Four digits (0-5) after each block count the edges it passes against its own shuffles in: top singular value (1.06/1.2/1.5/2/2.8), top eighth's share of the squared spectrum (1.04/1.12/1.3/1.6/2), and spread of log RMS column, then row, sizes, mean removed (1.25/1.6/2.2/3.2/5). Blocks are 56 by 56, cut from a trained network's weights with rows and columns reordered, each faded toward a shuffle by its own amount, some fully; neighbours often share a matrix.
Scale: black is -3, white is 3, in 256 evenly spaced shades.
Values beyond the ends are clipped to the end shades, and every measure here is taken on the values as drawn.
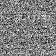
2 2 0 0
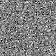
2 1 0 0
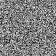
2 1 0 0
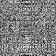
4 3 1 2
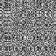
4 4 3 2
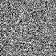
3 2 1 0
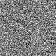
2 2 0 0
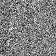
0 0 1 0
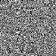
3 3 1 1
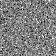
1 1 0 0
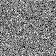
0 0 0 0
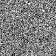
3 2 0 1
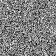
0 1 0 0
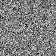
0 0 0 0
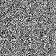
3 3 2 1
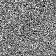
0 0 0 0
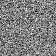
0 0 0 0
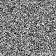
1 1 0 0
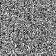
2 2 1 0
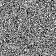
0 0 0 0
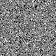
0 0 0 0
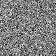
0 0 0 0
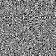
3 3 0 2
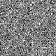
2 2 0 0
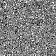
2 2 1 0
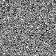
2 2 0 0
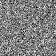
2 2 0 0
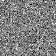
1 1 0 0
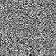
3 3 1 1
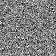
2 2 1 0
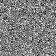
1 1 0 0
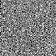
2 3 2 0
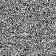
1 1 0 0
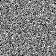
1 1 0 0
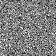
1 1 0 0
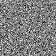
1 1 0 0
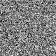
1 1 0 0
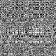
4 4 1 3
